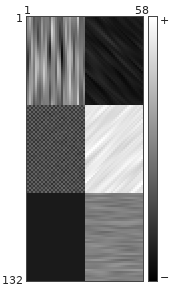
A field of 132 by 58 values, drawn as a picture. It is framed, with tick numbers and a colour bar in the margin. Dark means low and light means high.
It is made of 3 by 2 panels. Panel 1,1: middling, streaked downward, strong in contrast. Panel 1,2: very low, slanting down to the right, faint in contrast. Panel 2,1: low, checkered. Panel 2,2: very high, slanting up to the right, faint in contrast. Panel 3,1: very low, flat. Panel 3,2: middling, streaked across, faint in contrast.
